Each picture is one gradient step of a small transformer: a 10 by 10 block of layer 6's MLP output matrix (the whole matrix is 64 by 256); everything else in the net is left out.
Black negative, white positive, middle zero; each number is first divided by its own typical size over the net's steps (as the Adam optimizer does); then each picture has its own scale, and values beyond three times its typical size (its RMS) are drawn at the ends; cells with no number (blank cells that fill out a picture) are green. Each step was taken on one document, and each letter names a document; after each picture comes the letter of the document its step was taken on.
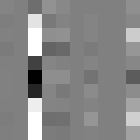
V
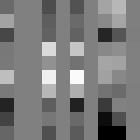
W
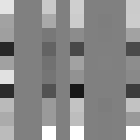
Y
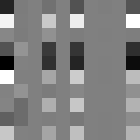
Y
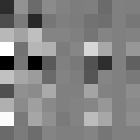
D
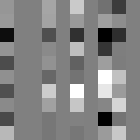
W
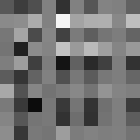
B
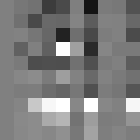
B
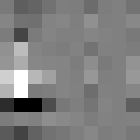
D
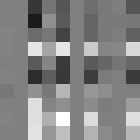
V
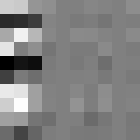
D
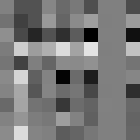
B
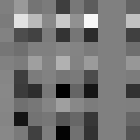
B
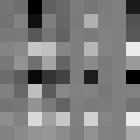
V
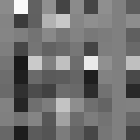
B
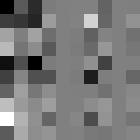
D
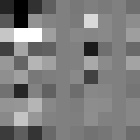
D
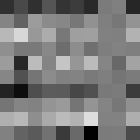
B
